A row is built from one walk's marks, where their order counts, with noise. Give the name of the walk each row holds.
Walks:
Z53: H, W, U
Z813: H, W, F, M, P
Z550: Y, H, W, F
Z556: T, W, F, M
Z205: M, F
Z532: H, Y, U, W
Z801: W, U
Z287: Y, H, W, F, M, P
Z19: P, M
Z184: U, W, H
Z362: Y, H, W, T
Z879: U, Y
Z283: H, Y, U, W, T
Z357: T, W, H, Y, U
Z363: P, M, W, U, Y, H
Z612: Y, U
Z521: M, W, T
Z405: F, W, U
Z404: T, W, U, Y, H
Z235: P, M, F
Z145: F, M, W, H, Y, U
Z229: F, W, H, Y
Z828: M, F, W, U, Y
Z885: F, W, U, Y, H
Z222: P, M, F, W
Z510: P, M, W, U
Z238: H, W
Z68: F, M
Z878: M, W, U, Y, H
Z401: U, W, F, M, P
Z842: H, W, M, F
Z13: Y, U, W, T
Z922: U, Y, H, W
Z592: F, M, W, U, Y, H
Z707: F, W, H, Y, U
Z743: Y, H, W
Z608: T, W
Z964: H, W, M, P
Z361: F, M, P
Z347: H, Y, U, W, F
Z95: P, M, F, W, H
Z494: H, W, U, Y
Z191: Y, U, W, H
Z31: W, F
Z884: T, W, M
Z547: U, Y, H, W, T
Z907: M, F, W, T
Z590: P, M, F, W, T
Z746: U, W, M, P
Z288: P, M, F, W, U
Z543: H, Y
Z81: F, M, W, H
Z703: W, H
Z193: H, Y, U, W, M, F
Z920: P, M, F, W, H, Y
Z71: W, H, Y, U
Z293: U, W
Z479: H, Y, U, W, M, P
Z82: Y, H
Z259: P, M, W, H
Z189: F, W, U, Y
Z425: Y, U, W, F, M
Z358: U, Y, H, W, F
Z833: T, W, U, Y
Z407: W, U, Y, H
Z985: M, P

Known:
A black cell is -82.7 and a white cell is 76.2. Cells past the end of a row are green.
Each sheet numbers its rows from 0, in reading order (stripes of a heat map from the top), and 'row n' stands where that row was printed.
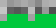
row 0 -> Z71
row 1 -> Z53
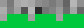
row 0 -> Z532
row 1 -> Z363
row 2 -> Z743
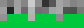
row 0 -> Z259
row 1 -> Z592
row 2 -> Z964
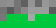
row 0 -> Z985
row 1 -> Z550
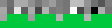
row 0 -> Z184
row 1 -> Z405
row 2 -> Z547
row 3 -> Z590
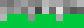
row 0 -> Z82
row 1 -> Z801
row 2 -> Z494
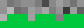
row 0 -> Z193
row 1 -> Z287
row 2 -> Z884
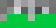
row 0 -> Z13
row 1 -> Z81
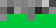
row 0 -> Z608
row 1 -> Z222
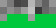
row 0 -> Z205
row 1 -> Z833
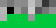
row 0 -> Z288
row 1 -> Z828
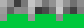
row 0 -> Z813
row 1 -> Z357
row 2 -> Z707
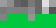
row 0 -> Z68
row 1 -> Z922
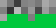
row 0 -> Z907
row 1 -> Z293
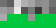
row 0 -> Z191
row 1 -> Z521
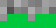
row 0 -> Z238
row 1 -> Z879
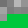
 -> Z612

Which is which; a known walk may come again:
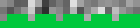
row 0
Z361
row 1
Z145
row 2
Z922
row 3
Z283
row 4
Z543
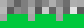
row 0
Z878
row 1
Z703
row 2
Z184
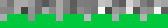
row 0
Z362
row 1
Z31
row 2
Z842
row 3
Z547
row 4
Z191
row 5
Z358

